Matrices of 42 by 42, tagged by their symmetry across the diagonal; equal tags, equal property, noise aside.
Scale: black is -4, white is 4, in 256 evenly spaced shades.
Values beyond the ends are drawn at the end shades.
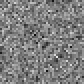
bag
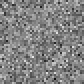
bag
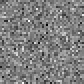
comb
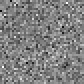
bag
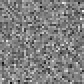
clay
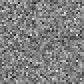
comb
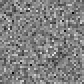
bag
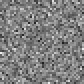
bag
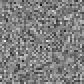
clay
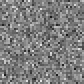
comb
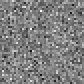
comb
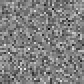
clay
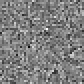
clay
